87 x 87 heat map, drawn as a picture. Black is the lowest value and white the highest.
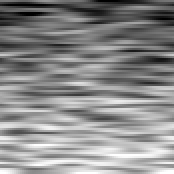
The histogram is bell-shaped. The grain runs across in streaks. Values rise toward the bottom.
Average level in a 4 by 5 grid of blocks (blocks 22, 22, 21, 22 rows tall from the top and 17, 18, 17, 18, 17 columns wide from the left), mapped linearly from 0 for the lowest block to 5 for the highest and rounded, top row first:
0 1 1 0 0
2 2 3 2 1
3 3 3 3 4
4 5 5 5 5
